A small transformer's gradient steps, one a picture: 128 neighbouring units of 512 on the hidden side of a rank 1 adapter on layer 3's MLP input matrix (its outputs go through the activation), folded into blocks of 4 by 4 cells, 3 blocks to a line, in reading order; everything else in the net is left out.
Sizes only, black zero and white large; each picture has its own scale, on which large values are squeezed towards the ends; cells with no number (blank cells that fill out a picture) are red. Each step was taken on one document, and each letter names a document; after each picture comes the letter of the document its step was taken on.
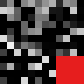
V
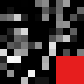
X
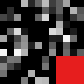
X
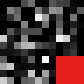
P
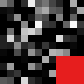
V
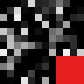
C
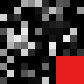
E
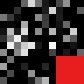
E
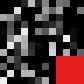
E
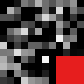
P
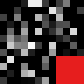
E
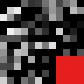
P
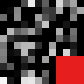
P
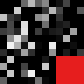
E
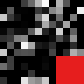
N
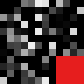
E
